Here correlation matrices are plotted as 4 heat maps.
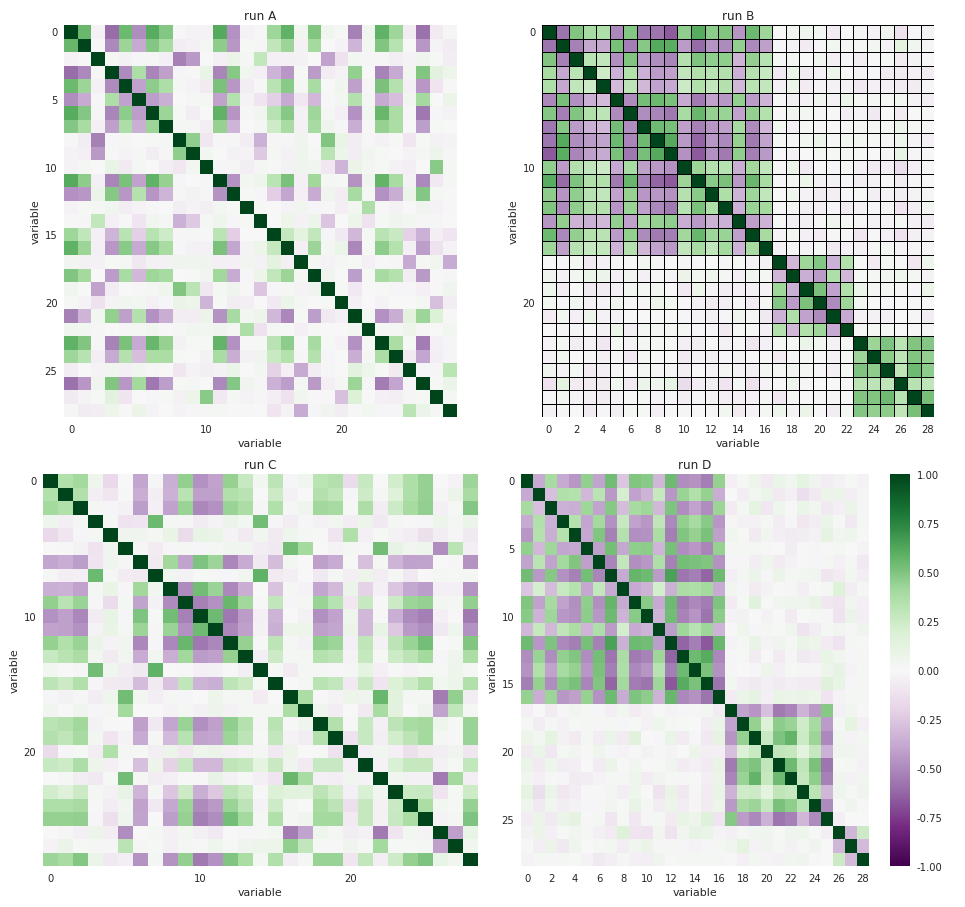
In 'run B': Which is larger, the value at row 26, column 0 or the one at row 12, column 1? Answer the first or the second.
the first
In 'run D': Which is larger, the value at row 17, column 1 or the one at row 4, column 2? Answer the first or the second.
the first
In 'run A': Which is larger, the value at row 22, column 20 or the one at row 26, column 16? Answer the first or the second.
the first
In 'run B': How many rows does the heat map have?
29
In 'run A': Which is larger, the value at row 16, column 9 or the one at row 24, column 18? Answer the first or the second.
the second
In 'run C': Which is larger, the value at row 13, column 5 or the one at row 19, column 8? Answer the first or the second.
the first
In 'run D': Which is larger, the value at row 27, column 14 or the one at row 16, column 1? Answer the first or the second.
the first
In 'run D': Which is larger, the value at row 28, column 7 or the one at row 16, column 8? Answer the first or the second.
the first
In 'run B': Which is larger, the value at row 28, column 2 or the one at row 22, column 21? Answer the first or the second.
the first
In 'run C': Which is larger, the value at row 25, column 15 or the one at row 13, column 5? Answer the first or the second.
the first
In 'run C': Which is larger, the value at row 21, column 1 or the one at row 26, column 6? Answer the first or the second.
the first
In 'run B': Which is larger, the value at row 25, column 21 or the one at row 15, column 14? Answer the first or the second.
the first
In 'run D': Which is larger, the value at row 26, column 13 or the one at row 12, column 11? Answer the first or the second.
the first
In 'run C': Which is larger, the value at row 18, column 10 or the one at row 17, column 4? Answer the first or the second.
the second
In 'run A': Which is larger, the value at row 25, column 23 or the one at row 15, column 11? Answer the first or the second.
the second
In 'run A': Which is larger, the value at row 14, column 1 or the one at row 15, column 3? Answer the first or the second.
the first
